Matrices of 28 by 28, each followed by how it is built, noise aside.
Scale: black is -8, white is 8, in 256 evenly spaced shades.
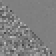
lower triangular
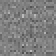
low rank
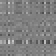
low rank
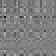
low rank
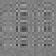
low rank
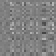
low rank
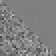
lower triangular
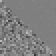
lower triangular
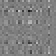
low rank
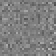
low rank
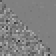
lower triangular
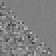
lower triangular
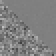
lower triangular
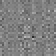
low rank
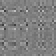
low rank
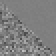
lower triangular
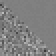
lower triangular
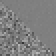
lower triangular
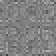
low rank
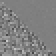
lower triangular
